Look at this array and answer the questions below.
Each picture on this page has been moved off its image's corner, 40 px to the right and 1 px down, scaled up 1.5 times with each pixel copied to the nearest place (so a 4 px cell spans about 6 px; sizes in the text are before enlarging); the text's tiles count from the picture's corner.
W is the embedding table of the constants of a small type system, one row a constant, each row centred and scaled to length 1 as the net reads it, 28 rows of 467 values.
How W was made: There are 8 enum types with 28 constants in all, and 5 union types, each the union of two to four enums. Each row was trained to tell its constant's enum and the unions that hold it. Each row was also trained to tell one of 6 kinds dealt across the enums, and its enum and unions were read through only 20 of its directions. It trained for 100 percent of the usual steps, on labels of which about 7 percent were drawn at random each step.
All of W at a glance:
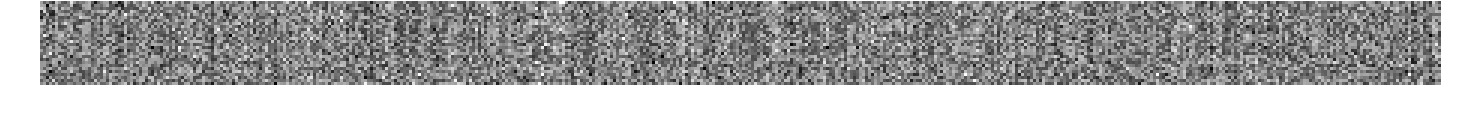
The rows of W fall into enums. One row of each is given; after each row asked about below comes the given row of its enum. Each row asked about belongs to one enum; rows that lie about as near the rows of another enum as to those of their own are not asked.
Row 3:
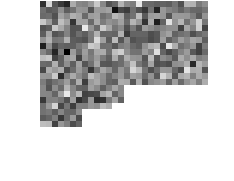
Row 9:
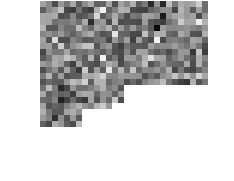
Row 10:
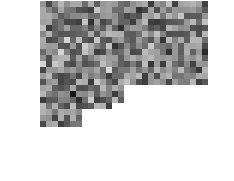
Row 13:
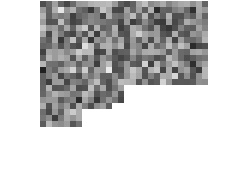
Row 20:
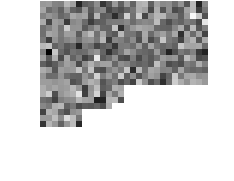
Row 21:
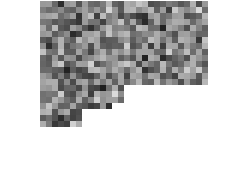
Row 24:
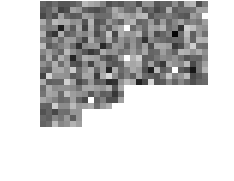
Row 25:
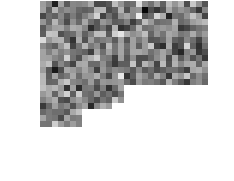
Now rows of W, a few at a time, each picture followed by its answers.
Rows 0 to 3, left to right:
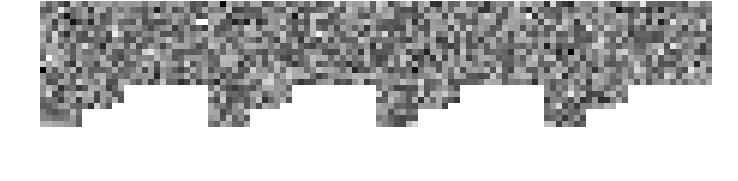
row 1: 9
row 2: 9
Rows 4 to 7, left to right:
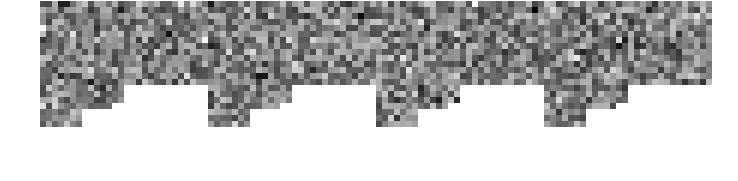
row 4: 13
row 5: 21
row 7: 9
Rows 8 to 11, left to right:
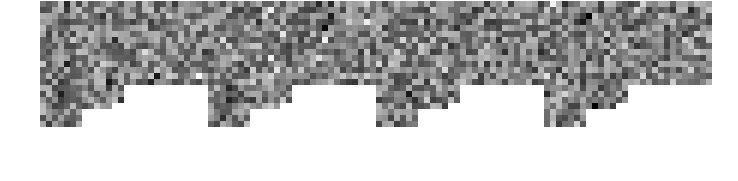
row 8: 21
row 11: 13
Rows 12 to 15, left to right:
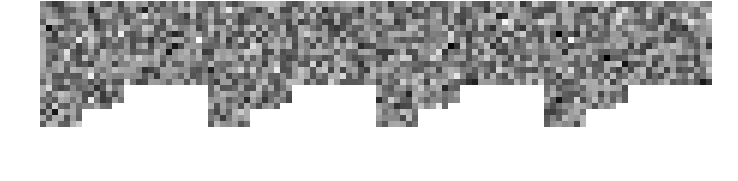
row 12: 10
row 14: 9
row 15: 24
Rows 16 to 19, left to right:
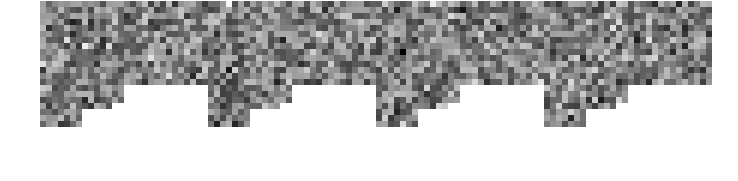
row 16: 10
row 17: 21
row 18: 13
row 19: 10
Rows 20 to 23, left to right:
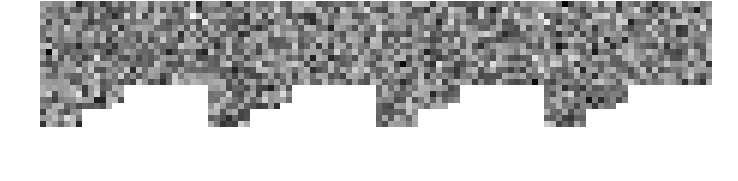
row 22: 24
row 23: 3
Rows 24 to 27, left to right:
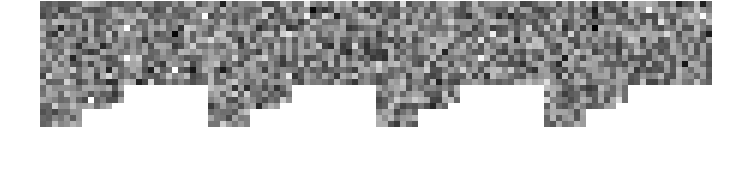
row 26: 20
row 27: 21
